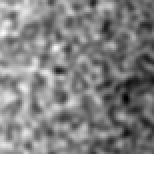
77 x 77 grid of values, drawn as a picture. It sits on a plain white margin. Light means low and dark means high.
No single row or column stands out from its neighbours. No regular stripes run through it. No lone cell stands out from its neighbours. The histogram is bell-shaped. The texture is blotchy. Overall the values sit about 50% of the way up the scale. Values rise toward the right.
